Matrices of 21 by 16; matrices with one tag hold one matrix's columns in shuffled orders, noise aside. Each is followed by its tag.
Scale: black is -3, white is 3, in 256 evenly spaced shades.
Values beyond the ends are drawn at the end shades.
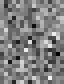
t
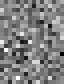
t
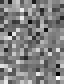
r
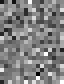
r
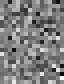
r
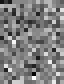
r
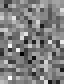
t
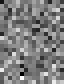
r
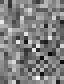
t
